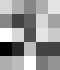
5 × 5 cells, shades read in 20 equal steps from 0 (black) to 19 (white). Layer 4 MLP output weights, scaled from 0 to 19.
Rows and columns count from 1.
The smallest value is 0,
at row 4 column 1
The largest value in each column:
19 16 19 17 17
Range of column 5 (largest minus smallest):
12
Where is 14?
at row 4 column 3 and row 5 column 2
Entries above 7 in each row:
5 3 4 1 5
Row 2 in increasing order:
5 7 10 12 16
